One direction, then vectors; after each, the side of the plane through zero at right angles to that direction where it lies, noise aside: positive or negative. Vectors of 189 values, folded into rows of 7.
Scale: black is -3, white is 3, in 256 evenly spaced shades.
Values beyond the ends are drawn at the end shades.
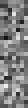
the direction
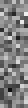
negative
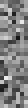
negative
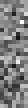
negative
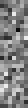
positive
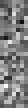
positive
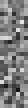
negative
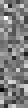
negative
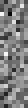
positive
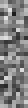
negative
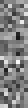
negative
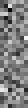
positive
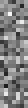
negative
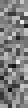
negative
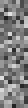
positive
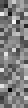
positive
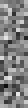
negative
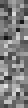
positive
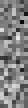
positive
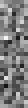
negative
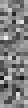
negative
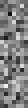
positive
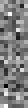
negative
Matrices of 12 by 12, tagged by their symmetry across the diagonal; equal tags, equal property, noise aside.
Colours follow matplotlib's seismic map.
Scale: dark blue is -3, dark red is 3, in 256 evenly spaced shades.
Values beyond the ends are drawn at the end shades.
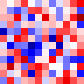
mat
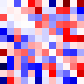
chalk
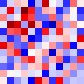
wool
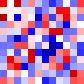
wool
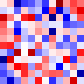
chalk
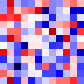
mat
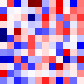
chalk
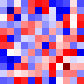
wool
